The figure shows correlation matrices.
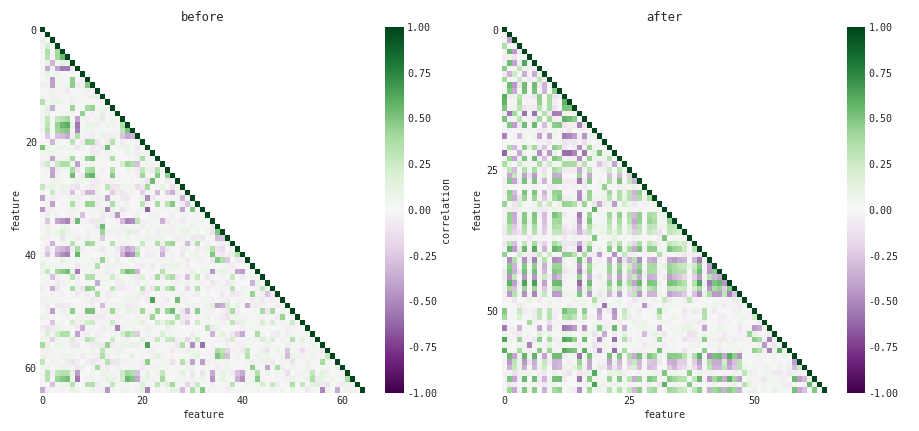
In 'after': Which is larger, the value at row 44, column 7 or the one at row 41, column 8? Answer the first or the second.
the second
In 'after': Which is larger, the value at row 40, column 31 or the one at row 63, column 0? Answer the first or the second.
the first
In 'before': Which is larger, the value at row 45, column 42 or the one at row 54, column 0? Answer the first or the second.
the second
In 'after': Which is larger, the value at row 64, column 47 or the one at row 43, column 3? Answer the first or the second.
the second
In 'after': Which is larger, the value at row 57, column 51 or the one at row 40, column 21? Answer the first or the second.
the first
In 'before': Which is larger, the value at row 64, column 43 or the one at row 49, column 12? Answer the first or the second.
the first
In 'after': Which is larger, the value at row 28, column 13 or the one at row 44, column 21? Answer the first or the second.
the first
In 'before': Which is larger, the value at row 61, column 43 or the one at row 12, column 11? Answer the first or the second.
the first
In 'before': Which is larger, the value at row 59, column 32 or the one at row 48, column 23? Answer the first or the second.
the second
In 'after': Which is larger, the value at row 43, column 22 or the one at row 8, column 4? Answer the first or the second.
the first
